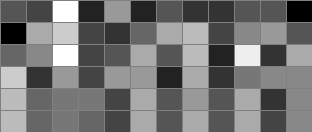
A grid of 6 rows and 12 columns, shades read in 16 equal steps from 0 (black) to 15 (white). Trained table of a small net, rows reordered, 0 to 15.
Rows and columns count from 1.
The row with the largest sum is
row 3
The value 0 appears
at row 1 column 12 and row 2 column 1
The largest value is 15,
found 2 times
